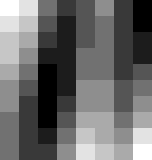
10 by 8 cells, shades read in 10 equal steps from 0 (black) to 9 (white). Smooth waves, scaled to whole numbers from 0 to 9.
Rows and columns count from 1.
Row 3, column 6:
4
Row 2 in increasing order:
0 1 2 3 3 4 7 8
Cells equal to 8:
4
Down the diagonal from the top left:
9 7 2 1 4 5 3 6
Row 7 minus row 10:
1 0 -2 -3 -3 -2 -3 -4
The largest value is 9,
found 2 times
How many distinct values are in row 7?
4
